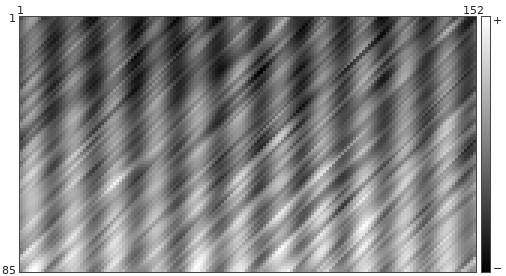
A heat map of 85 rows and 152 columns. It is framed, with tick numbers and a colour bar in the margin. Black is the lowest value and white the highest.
Lone odd cells: none. Slope: up to the bottom. Stripes: upright, repeating 11 times. Mirror symmetry: none. Average level on the scale: 50%.
